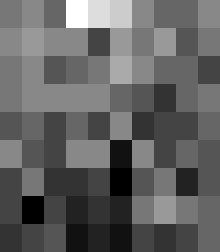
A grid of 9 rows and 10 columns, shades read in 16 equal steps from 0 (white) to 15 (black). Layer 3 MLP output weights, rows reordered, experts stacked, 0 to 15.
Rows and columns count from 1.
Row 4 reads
8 7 7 7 7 9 10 12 9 8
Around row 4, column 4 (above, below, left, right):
9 9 7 7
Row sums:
61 76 83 84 100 93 110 106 117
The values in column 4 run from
0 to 14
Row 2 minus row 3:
-1 -1 -3 -2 3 1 1 -3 1 -3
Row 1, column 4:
0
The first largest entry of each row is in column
3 5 10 8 7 6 6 2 4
